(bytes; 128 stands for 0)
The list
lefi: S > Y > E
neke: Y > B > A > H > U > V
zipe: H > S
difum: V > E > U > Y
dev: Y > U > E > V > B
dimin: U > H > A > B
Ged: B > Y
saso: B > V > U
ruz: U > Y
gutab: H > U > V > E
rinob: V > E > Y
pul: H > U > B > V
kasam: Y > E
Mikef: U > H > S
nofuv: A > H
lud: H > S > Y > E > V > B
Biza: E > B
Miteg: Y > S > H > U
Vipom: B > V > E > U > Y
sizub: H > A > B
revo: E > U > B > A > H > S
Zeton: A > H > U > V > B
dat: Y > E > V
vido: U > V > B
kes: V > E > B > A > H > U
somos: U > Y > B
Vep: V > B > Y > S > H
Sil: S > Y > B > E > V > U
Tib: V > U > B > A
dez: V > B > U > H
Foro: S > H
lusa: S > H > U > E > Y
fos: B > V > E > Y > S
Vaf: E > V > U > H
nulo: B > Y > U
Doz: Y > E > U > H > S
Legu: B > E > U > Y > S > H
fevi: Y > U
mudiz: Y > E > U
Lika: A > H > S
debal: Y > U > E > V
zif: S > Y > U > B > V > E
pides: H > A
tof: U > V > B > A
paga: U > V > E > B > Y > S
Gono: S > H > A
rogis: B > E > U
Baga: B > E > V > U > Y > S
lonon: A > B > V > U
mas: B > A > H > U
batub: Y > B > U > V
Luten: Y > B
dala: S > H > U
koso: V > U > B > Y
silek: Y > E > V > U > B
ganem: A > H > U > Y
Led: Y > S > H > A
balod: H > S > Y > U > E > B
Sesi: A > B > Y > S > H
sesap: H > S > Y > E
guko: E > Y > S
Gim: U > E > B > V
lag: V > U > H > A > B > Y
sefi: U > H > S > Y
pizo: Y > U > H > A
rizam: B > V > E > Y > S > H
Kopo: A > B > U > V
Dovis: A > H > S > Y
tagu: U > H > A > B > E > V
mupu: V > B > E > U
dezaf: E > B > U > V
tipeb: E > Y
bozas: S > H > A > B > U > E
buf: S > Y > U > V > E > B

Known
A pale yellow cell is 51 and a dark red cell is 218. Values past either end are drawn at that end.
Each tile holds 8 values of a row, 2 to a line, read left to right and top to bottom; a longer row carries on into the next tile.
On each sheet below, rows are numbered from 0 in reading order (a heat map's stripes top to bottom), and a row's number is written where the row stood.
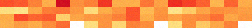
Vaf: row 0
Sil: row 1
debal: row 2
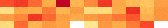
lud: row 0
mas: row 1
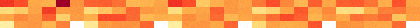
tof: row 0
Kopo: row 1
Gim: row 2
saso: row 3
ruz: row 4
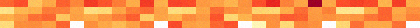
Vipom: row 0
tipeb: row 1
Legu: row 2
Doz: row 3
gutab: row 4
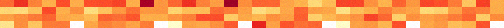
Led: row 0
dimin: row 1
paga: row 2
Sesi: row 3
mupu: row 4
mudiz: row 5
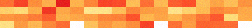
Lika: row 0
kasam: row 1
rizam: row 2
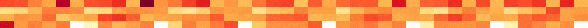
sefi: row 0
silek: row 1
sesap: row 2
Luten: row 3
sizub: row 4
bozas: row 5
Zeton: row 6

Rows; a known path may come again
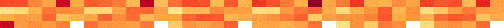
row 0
sefi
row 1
ganem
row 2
Luten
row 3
rinob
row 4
Sil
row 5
Biza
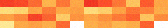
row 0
rogis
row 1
mudiz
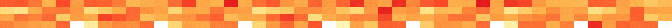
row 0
ruz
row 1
Kopo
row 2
guko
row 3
dez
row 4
revo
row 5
difum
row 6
pul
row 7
Sesi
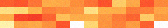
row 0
dezaf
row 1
Vipom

